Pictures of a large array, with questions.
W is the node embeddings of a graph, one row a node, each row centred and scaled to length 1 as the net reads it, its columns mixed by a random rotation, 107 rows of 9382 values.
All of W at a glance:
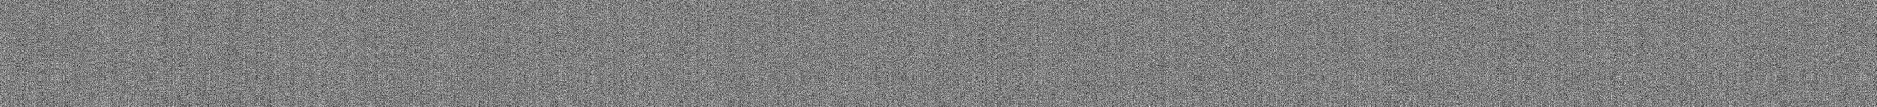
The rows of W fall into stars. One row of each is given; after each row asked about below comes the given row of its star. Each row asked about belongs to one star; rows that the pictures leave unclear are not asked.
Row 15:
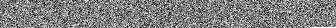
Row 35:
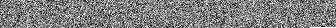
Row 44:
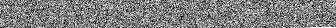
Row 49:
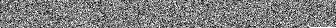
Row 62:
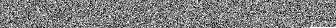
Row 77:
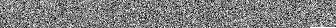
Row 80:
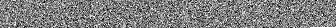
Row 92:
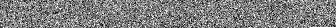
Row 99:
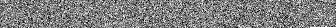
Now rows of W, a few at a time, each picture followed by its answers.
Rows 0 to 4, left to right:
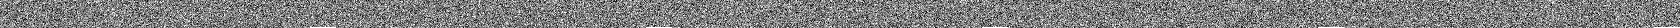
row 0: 62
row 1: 15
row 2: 99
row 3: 99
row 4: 49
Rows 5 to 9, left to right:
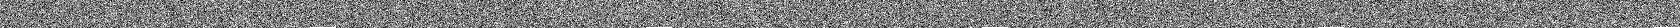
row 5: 80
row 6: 80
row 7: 49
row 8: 44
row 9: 44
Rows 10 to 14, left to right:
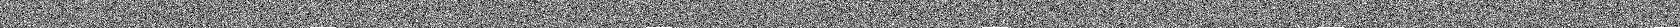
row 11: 15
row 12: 92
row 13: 62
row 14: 44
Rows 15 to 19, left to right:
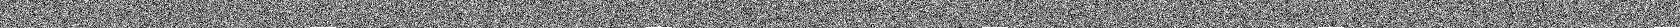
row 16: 77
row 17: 80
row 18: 92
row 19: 15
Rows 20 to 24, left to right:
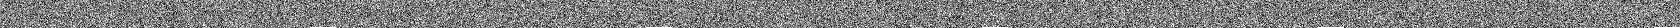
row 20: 15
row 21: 49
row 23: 35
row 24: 15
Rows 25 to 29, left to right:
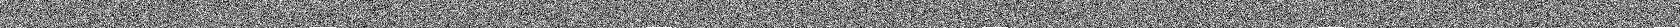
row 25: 49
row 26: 44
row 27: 99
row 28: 92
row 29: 35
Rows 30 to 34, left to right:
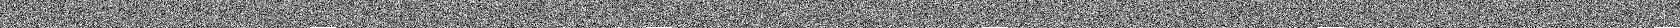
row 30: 15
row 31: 44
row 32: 62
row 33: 35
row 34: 99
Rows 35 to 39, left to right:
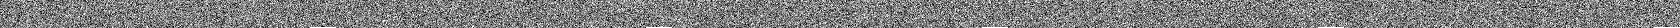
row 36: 99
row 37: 62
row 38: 80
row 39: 35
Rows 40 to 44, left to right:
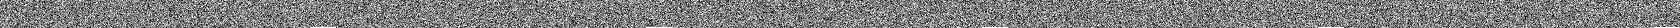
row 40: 80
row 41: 99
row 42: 35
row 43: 15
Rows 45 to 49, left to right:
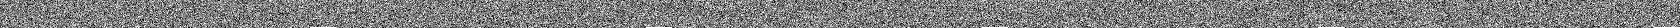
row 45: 99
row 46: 77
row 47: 49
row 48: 77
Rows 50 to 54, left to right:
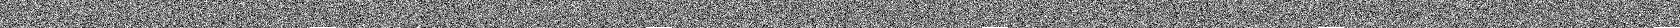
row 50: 35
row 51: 35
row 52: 99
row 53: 15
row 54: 49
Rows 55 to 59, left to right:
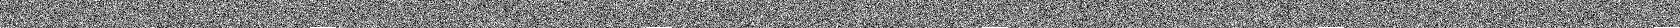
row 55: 49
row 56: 80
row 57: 62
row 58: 44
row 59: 99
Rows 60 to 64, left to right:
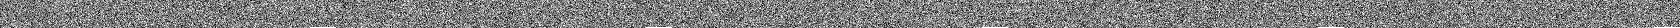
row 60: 92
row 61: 35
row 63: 77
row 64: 92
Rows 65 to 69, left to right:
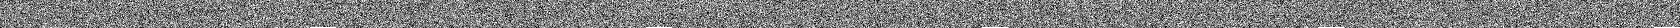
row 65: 15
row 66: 80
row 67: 77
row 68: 44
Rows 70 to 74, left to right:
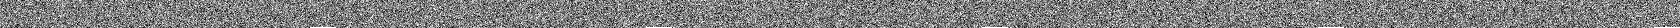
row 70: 80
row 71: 62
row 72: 35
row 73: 80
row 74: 80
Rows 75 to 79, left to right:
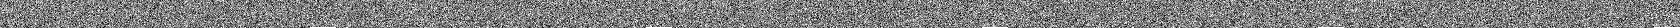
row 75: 77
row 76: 62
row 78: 62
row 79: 77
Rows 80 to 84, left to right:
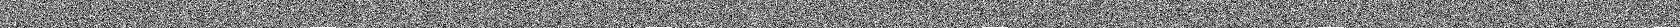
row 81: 35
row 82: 49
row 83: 80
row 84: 62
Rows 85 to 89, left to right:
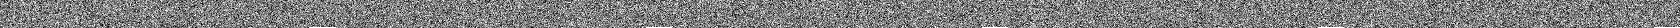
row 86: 44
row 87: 77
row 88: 35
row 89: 35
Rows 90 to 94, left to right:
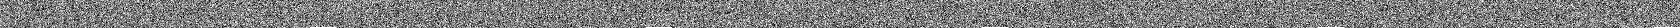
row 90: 44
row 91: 77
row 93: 49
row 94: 44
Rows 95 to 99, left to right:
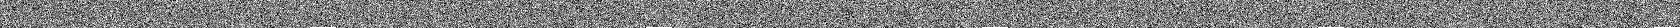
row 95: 15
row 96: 99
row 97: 80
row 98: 15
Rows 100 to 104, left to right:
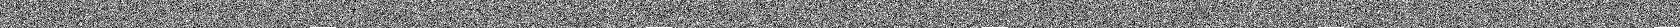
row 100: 62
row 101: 49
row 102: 49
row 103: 44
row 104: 80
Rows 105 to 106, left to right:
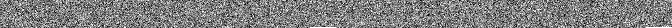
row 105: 49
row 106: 49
